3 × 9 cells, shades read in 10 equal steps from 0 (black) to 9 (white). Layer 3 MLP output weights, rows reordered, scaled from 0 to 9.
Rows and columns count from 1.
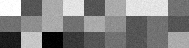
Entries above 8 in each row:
1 0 0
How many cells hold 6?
5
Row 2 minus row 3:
3 -2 6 2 3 1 0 0 -3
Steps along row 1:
down up up down up up same down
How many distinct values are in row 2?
4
